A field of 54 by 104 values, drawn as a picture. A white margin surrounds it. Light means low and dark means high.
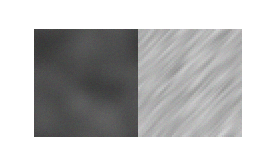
The table splits into one row of 2 panels. Panel 1,1: high, smooth, faint in contrast. Panel 1,2: low, slanting up to the right, faint in contrast.
